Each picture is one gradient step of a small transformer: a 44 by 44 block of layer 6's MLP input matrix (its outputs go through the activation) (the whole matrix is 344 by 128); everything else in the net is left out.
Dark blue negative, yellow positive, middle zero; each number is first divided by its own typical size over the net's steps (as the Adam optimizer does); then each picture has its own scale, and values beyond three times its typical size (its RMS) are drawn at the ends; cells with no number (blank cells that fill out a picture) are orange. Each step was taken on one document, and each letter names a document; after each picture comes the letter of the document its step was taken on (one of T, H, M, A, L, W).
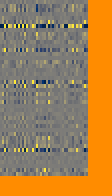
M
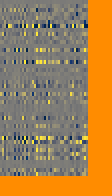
M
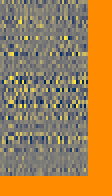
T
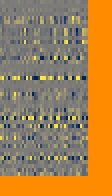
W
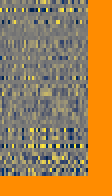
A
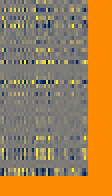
M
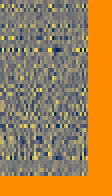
T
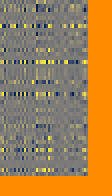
M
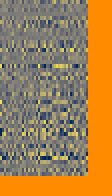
A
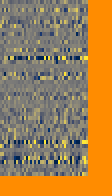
W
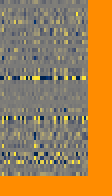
W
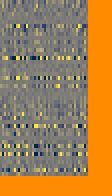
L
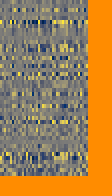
A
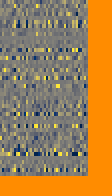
L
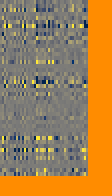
M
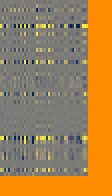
M
